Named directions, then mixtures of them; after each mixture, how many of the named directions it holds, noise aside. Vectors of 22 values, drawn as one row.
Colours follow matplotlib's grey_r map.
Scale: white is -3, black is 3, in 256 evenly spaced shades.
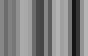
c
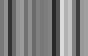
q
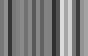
one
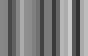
two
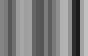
two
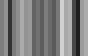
two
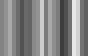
two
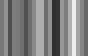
two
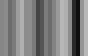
two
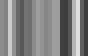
two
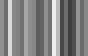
two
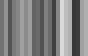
two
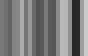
two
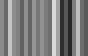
one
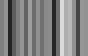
one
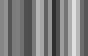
two
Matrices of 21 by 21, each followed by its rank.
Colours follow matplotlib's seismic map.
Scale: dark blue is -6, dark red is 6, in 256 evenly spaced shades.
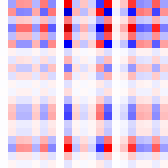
one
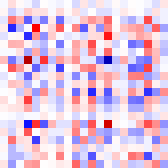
three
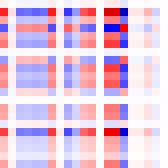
one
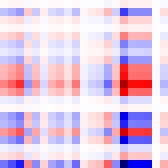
one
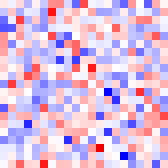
full rank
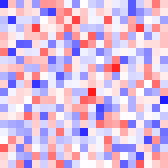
full rank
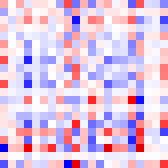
three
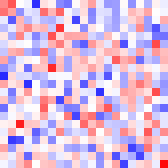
full rank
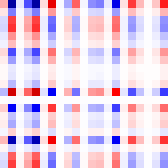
one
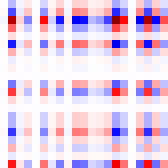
one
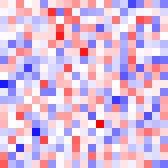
full rank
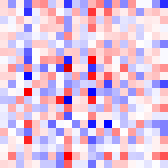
three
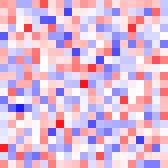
full rank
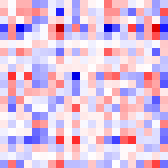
three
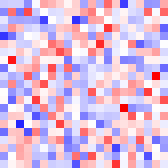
full rank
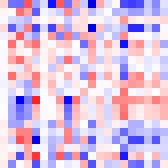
three
